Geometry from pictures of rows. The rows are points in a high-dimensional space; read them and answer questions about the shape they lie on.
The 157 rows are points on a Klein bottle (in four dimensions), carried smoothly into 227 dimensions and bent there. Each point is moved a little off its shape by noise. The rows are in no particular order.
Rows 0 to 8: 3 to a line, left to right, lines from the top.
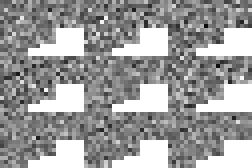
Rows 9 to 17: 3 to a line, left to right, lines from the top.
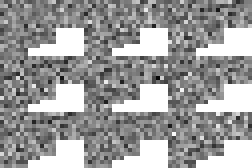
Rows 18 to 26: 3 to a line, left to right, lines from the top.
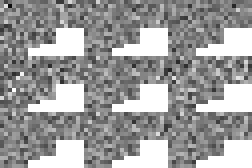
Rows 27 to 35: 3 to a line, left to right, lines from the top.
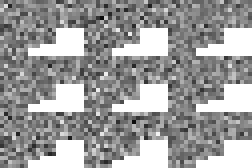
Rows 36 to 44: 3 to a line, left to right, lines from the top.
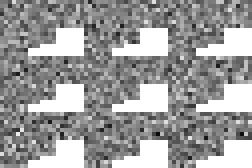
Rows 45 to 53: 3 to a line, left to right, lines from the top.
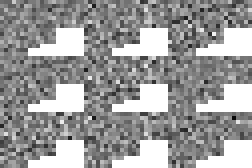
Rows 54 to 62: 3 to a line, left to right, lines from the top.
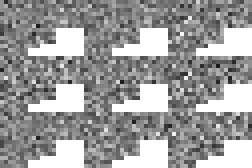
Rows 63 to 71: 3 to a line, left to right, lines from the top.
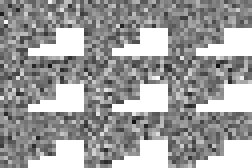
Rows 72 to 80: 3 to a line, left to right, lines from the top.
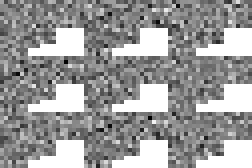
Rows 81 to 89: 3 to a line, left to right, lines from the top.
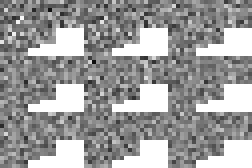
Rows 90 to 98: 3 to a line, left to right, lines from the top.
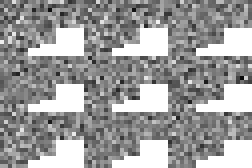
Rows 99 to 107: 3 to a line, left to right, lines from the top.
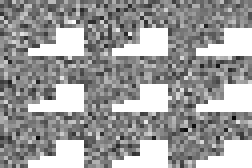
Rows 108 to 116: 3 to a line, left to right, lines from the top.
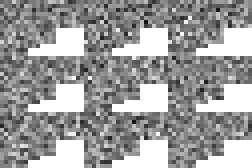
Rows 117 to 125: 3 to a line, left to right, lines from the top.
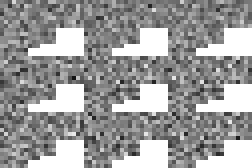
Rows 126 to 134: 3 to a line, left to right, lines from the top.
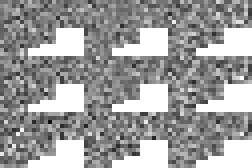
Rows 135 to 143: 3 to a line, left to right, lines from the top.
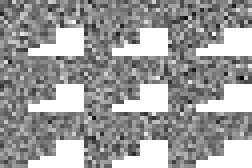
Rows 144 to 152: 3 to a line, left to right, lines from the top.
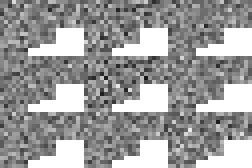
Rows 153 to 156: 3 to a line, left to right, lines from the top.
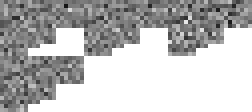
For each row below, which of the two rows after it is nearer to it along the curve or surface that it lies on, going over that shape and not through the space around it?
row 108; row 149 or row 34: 149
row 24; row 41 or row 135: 41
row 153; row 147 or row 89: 147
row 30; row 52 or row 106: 106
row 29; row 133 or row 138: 138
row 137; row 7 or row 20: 7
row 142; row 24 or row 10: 10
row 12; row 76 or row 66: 66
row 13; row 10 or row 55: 55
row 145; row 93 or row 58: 93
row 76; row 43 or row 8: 8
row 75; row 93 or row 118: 118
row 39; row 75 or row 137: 137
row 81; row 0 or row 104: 104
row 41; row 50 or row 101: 101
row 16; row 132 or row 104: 104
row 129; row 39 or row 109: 39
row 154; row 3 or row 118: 118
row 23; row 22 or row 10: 10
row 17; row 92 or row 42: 92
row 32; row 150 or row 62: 150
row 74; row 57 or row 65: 57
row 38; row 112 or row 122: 112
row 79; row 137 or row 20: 137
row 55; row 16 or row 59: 16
